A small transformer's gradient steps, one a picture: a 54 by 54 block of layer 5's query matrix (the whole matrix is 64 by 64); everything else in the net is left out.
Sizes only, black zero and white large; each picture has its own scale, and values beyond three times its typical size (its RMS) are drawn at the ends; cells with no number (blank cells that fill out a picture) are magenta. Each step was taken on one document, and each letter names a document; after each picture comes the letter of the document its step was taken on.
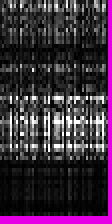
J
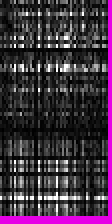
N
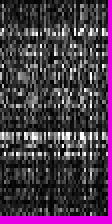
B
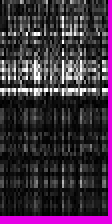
B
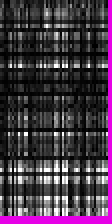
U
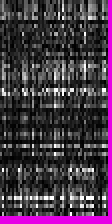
B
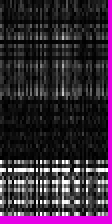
U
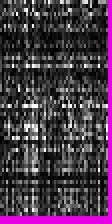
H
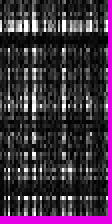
H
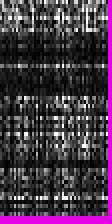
U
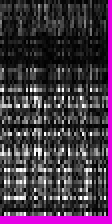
B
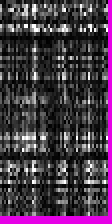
H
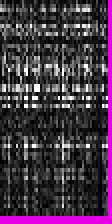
H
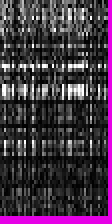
B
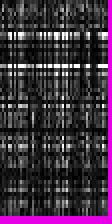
U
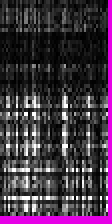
H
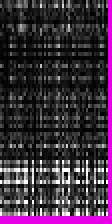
U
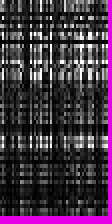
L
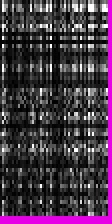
L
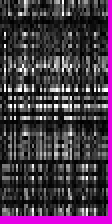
U
